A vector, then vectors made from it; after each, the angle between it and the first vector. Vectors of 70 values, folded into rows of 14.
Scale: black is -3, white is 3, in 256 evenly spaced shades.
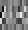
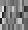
nearly opposite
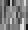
orthogonal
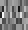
nearly parallel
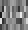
nearly parallel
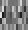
nearly opposite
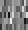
orthogonal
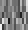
partly opposed
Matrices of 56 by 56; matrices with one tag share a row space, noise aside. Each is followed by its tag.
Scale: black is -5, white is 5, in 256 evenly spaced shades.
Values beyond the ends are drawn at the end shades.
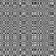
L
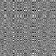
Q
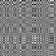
L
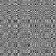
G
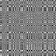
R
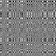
R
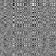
Q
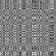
L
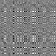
Q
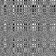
Q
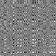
Q
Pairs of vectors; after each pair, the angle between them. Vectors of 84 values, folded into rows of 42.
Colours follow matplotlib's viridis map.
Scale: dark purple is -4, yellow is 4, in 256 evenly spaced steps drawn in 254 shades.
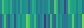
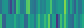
partly opposed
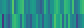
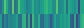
partly aligned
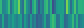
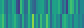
partly opposed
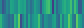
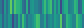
partly aligned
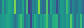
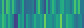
partly aligned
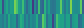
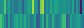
partly opposed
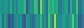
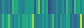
partly opposed
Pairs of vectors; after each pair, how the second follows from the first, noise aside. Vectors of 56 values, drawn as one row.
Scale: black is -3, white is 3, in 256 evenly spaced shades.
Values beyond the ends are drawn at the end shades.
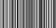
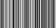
shuffled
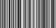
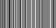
partly zeroed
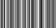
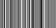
partly zeroed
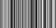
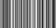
negated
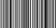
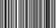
shuffled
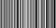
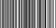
negated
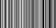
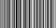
shuffled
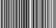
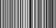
negated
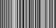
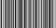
shuffled
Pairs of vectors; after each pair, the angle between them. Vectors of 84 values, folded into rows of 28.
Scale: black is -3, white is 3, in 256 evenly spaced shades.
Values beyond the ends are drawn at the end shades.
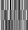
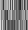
partly aligned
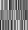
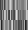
partly opposed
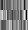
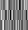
orthogonal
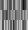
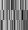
orthogonal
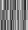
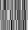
partly aligned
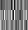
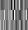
nearly parallel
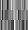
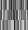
nearly opposite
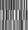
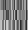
partly aligned
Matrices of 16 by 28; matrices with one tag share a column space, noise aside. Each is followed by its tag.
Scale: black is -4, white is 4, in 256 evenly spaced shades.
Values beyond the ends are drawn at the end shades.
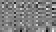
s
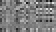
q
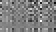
q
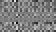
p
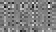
s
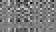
q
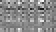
q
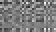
q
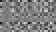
p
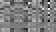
q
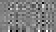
s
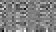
s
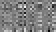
s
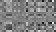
p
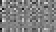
q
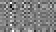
s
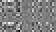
p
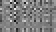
q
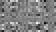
p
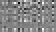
q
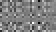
p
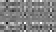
p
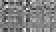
q
